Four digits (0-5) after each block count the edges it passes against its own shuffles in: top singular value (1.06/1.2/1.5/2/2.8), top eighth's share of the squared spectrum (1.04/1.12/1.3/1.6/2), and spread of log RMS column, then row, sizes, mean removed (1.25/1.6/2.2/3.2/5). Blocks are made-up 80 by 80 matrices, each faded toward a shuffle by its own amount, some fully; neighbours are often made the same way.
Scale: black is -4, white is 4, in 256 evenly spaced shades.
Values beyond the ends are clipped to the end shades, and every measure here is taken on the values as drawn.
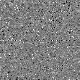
3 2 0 1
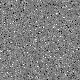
0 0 0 0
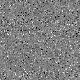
3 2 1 1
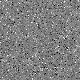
1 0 0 0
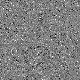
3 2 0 0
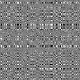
5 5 4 4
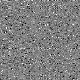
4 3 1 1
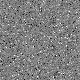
0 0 0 0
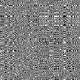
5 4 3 3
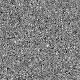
0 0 0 0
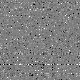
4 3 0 1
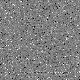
2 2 0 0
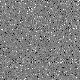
3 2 0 1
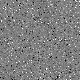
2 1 0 0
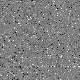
2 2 0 0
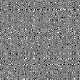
4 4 2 3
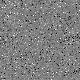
0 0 0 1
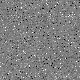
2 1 0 0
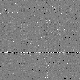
4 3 0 1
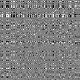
5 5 3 4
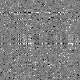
4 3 1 2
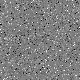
1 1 0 0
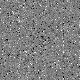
1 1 1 0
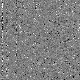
2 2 2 0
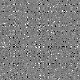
4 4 2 2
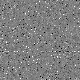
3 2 0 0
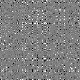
4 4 3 2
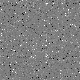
2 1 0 0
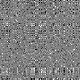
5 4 3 3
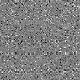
4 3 2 2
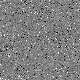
2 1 0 0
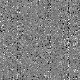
4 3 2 1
